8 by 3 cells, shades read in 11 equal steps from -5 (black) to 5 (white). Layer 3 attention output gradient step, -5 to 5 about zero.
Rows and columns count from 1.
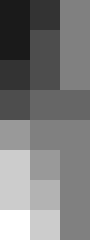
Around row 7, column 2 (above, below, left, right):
1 3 3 0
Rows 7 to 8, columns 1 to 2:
3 2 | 5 3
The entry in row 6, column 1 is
3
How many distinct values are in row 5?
2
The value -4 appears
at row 1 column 1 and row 2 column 1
